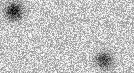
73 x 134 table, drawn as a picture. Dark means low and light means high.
The top left is the ninth with the lowest average. Two dips sink into the field. There is no overall slope. No single row or column stands out from its neighbours.
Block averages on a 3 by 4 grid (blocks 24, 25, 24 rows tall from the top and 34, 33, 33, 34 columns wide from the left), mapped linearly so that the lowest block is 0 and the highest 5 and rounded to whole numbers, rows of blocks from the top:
0 5 5 5
5 5 5 5
5 5 4 2
